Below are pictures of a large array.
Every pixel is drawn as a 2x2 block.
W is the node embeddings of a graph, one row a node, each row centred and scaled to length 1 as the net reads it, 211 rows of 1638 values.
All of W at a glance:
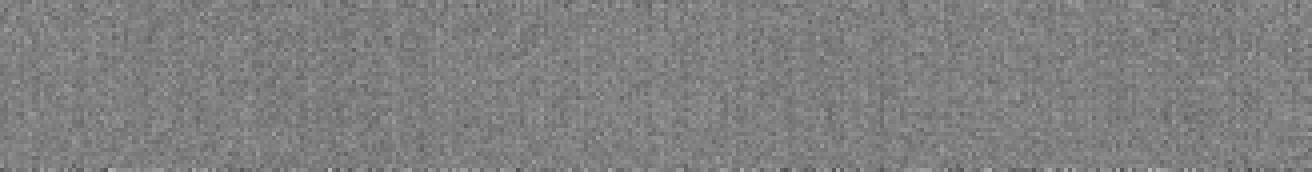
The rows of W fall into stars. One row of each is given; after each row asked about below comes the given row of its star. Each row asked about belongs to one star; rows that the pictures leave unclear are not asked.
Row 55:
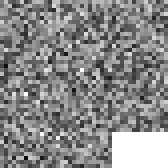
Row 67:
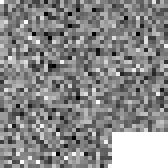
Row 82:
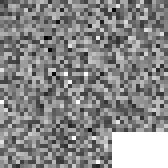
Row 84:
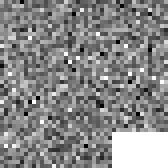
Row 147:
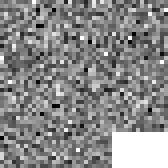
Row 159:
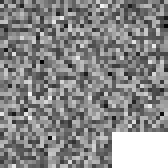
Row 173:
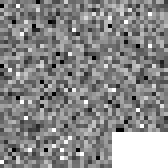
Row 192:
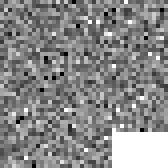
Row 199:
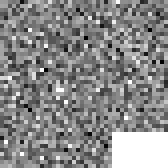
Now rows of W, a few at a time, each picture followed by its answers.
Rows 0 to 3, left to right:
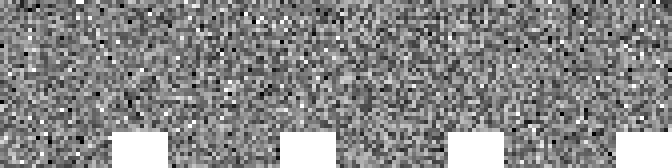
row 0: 84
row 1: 199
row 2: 199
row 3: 82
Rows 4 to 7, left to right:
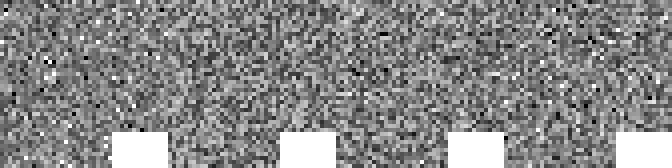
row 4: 192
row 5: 199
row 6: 147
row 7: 147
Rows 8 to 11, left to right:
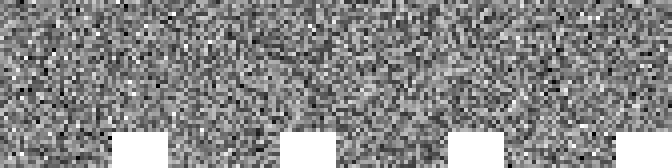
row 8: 199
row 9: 147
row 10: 67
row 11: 199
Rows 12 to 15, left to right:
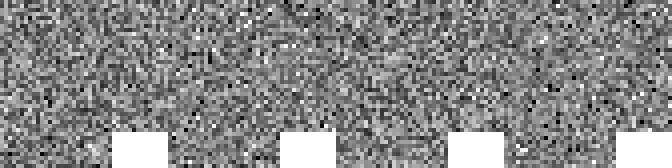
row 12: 55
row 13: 84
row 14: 192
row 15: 159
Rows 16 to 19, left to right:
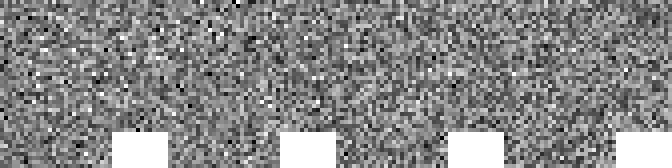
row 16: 55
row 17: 147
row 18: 173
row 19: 84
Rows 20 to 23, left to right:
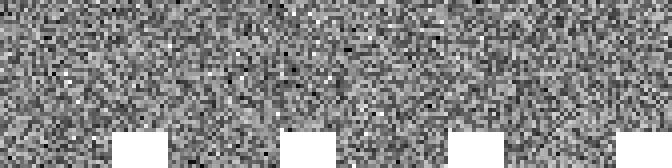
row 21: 192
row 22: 84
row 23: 192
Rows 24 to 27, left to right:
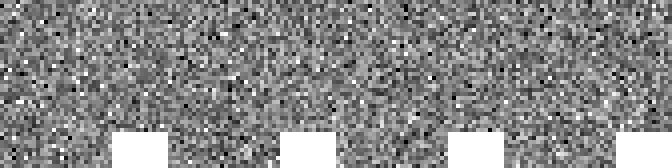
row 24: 173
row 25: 67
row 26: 82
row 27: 147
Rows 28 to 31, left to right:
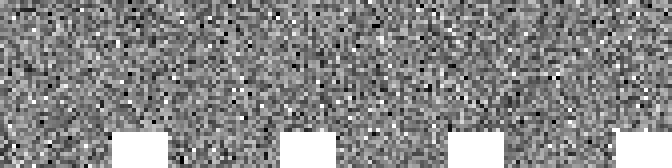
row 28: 84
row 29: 173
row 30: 147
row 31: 192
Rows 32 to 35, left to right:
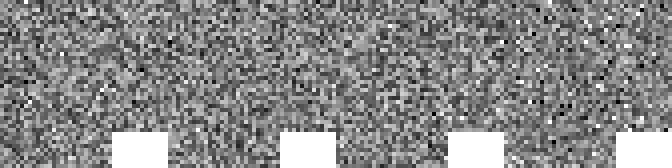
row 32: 173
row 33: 82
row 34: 84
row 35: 82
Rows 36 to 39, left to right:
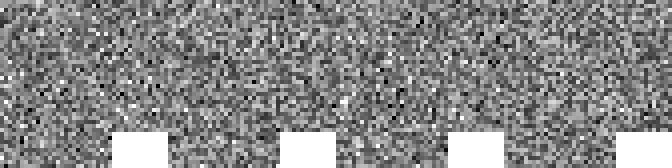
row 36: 199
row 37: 199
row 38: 199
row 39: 147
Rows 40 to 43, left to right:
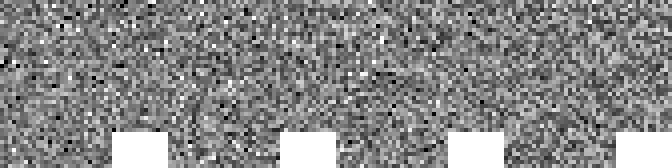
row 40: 159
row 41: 199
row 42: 147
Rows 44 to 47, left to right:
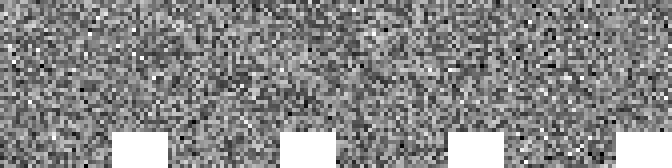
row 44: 173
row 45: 82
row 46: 159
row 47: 67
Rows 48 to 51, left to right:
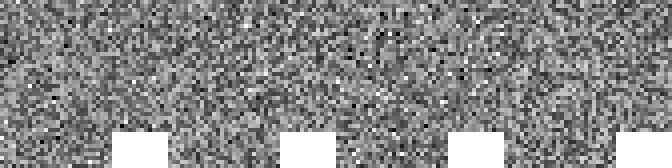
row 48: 159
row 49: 82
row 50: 67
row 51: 159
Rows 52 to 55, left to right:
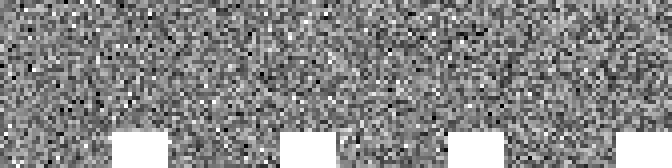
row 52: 84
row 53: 55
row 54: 199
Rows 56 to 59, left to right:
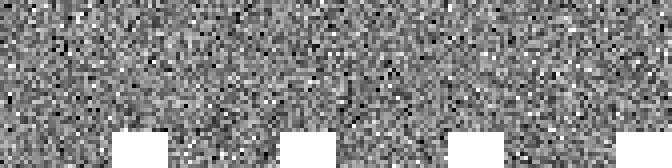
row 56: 82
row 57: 67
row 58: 192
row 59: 55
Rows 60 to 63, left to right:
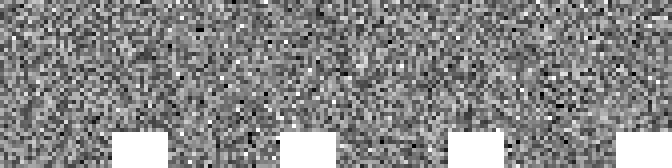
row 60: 199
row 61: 84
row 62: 55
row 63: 147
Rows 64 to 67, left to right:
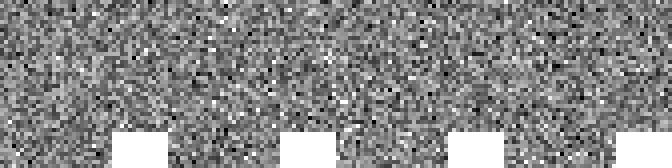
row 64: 159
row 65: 55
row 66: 199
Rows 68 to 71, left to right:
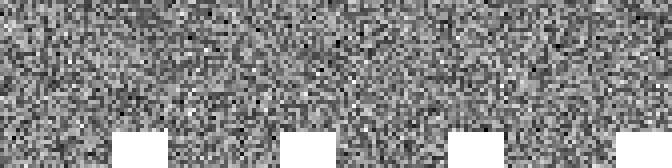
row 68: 84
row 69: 173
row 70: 55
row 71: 84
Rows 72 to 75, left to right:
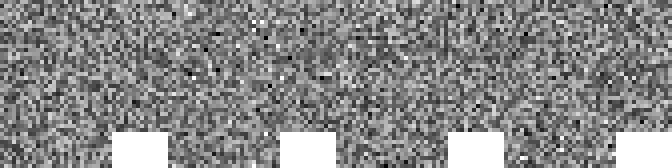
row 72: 173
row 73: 173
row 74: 199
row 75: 55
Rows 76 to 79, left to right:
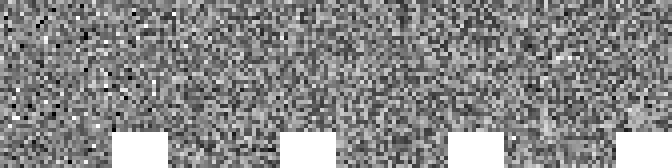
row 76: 147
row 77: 147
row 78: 82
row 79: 199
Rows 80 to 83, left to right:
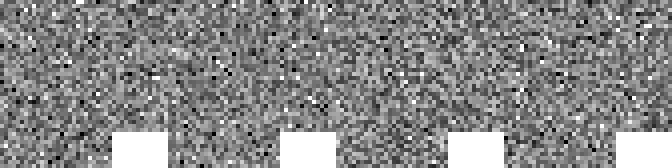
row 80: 84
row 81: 192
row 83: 147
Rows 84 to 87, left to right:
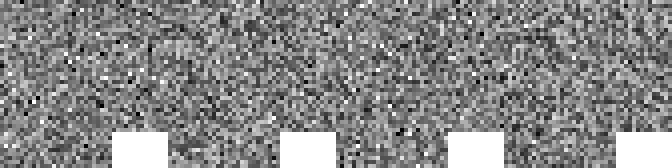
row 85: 192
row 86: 199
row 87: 173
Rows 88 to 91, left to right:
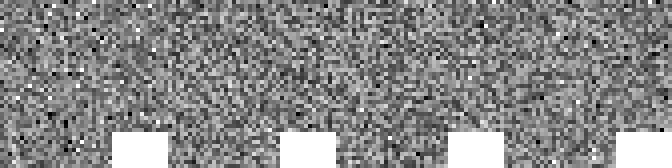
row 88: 159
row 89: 55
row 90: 84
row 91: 159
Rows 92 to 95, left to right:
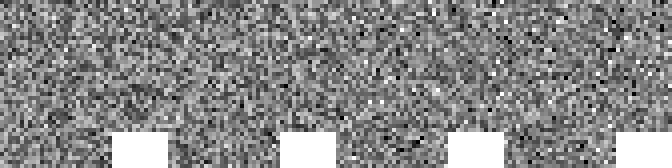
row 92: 82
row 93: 173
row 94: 55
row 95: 55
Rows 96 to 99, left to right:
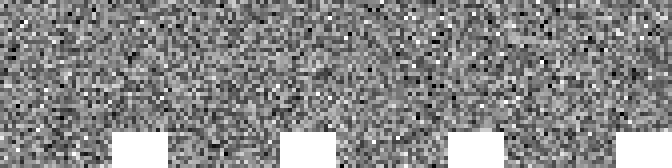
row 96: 67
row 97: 67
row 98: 82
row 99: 147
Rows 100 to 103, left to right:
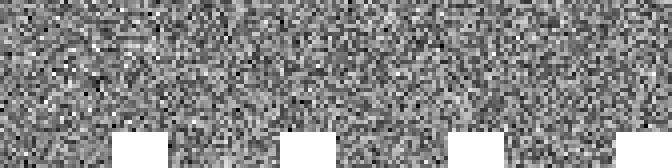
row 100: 55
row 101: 192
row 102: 147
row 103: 199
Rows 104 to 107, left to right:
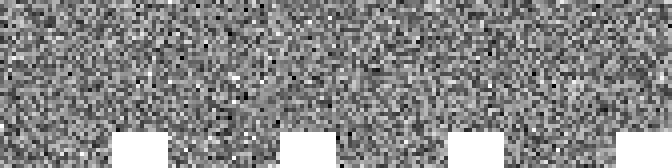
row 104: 173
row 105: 67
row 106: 147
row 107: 55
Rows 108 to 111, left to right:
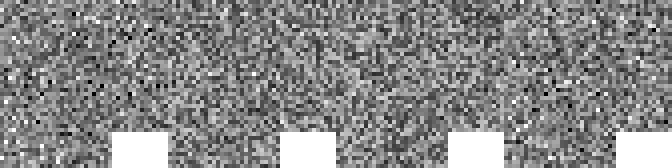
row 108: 199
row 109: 82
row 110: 84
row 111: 199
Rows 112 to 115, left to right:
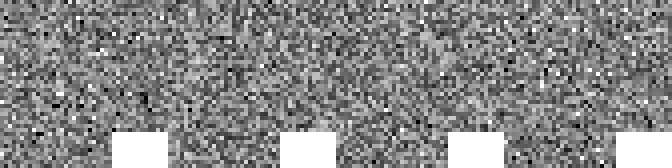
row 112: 147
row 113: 82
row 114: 55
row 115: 55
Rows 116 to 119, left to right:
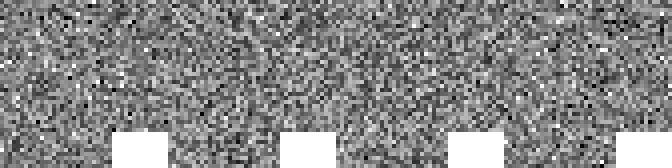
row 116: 159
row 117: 82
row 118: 199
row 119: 55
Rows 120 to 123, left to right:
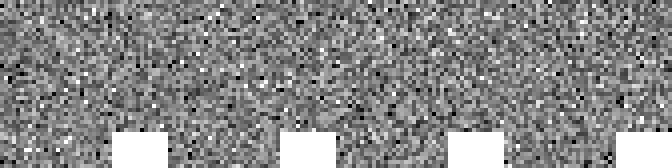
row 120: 173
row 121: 159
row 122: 147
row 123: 82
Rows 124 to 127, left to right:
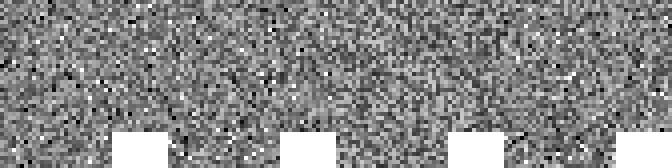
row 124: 159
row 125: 55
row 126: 147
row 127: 67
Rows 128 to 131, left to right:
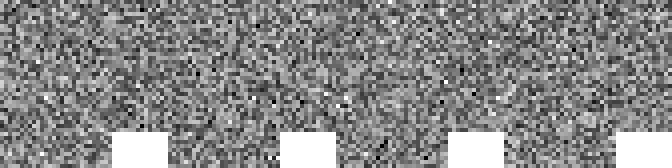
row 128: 67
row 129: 173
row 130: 159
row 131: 192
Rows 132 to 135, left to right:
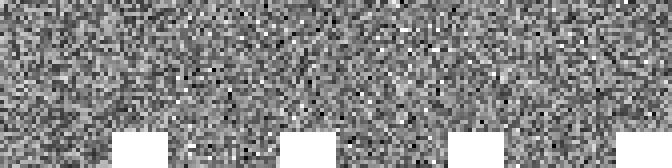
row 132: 67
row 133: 199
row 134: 55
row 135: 84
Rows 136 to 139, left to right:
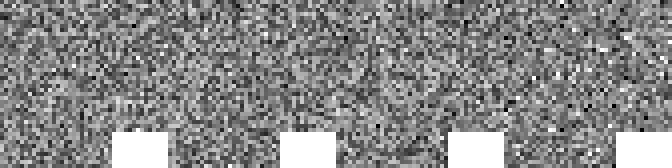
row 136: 159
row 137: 82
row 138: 159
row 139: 55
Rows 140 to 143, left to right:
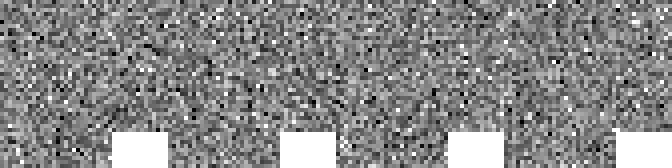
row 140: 67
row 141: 147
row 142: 84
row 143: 192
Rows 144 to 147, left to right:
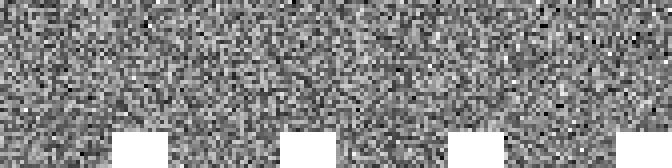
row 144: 67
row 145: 147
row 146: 67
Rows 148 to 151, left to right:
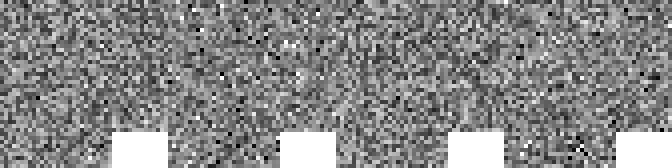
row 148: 84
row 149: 84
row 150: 199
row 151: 67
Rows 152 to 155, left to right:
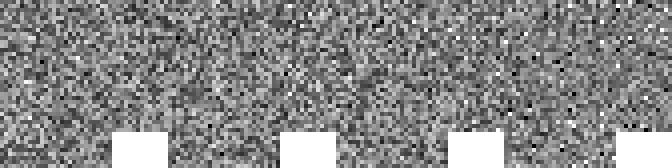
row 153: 192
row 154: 147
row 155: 192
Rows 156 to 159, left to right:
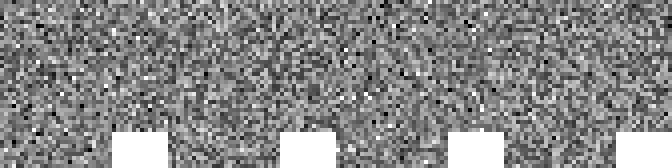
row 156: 147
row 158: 159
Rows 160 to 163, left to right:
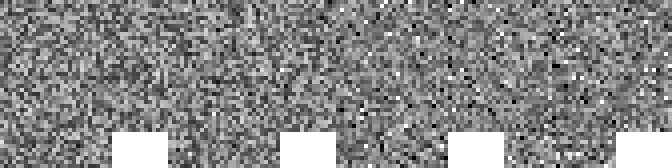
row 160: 55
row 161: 82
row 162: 192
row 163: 67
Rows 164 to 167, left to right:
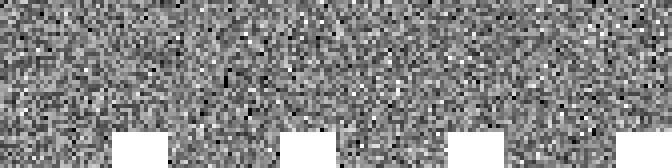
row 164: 173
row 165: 82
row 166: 199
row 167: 82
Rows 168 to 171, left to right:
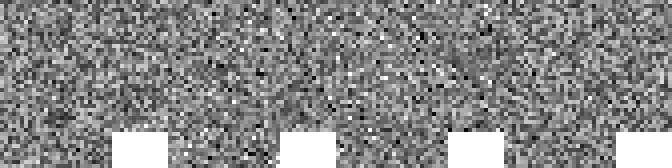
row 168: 67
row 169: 67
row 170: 147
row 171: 55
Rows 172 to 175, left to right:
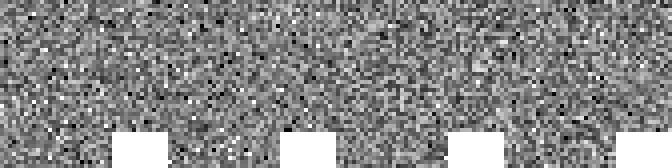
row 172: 55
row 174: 67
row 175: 82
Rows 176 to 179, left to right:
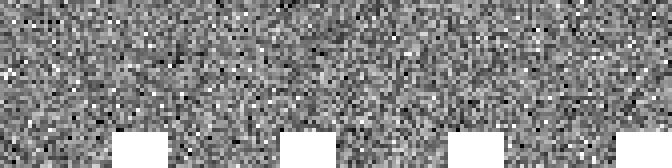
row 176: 173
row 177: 159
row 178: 173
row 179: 84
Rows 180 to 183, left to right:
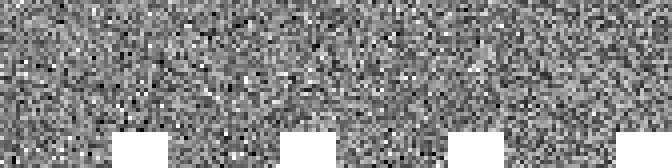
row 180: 173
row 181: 67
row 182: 67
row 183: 159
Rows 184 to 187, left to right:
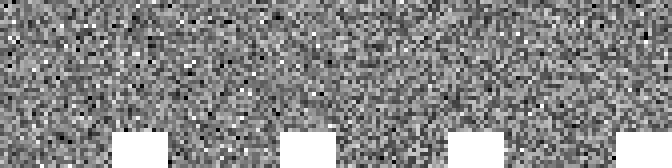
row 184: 82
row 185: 173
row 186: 67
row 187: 159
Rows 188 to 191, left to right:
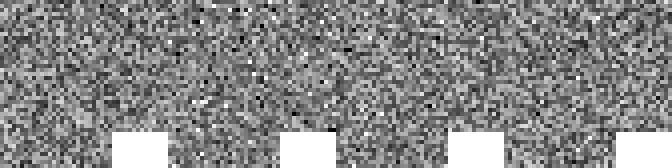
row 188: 82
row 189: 82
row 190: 84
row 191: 199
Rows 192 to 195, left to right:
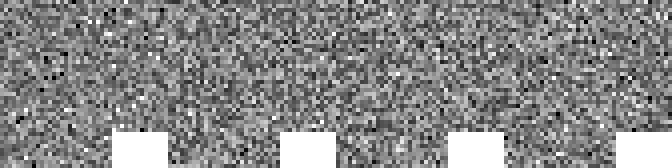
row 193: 192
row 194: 173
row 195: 147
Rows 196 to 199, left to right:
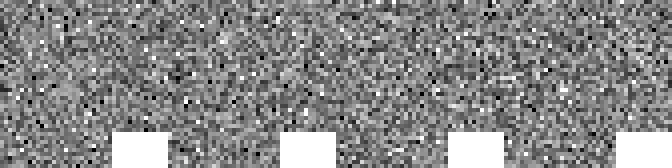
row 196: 159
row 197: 173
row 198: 55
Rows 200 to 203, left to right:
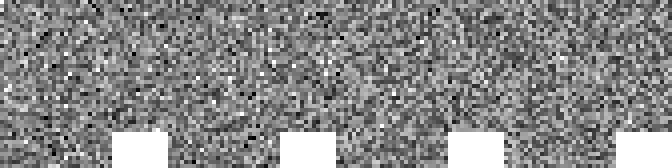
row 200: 67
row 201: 55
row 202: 84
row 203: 147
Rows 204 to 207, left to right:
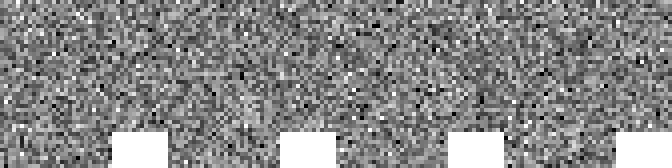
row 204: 199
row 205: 192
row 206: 147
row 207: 199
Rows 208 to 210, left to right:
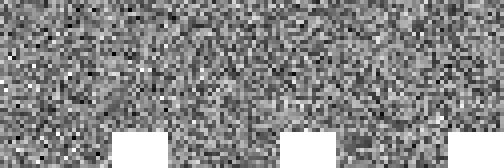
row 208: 67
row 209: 199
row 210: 55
